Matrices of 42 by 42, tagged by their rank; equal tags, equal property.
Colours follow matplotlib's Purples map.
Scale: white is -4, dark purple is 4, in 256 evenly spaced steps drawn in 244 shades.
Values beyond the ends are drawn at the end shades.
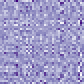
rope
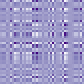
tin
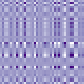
tin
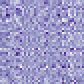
rope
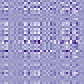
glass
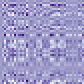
glass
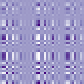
tin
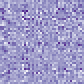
rope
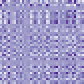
glass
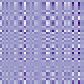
tin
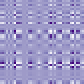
tin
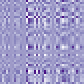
glass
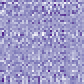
rope
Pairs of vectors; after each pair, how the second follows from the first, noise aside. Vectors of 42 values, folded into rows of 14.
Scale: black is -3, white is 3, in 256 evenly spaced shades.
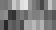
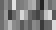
shuffled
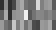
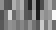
wrapped around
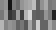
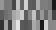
wrapped around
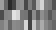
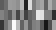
reversed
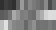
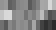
reversed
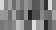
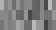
shrunk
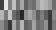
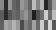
reversed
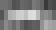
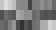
wrapped around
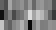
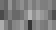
shrunk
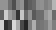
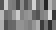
shuffled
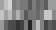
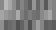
shrunk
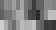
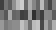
shuffled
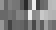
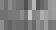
shrunk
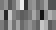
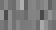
shrunk
